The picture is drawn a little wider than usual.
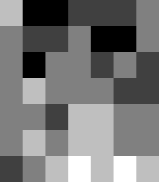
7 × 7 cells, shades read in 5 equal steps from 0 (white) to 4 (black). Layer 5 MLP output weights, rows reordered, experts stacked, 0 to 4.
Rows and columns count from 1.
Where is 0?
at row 7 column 4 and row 7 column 6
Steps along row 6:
down up down same up same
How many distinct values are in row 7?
4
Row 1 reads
1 4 4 3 3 3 2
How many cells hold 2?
21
